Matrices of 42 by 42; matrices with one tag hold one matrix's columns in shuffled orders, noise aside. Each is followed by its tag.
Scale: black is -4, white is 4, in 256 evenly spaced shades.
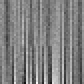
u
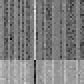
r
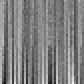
u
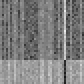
r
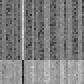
r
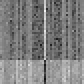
r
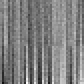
u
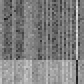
r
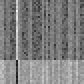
r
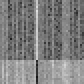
r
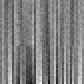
u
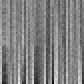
u
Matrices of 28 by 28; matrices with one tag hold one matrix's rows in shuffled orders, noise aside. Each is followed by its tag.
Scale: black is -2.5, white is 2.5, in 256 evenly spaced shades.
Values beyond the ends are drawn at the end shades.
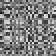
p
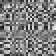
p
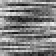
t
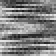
t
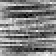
t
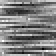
t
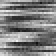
t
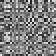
p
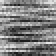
t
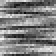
t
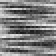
t
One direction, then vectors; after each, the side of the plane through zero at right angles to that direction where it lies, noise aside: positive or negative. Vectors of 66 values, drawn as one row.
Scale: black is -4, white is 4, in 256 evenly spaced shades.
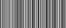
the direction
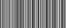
positive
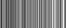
negative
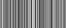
negative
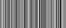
negative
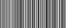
positive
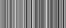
negative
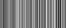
negative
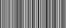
positive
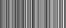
positive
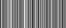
positive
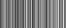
positive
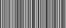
positive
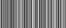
negative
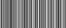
negative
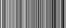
positive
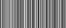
positive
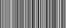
positive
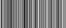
negative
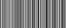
positive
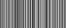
positive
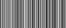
positive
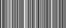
positive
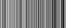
positive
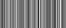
positive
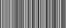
positive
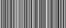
negative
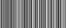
negative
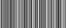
negative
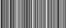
negative
